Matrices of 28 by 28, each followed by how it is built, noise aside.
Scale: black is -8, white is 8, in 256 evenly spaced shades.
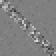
banded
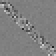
banded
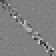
banded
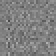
low rank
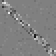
banded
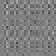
low rank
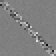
banded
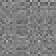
low rank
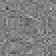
low rank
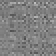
low rank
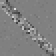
banded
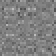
low rank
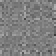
low rank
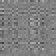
low rank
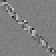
banded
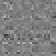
low rank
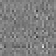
low rank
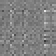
low rank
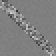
banded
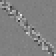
banded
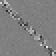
banded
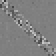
banded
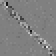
banded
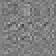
low rank
